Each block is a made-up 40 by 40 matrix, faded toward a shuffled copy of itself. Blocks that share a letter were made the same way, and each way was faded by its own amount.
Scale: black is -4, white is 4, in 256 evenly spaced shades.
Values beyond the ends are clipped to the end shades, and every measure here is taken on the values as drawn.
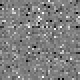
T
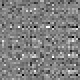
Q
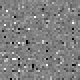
T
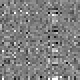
Q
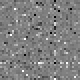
T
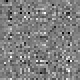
Q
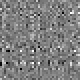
Q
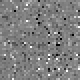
T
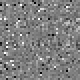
T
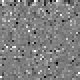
T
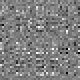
Q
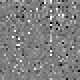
T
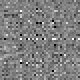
Q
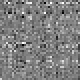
Q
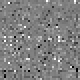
T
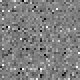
T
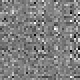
Q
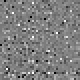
T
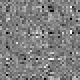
Q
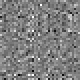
Q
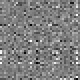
Q
